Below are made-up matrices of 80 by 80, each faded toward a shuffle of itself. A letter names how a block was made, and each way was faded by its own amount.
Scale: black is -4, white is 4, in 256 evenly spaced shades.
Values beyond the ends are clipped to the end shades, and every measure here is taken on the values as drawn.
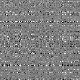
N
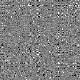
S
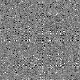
S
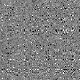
S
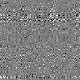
N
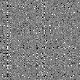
S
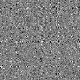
S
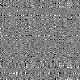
N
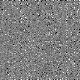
S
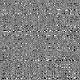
N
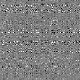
N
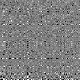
N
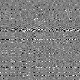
N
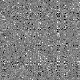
S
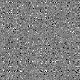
S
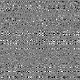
N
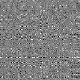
N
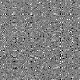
S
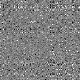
S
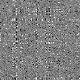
S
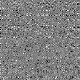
S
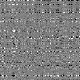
N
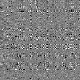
N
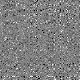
S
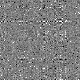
S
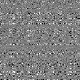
N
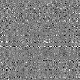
N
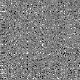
S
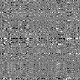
N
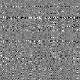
N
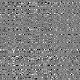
N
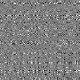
N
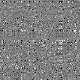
S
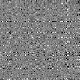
N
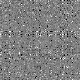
S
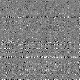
N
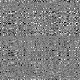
N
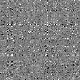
S
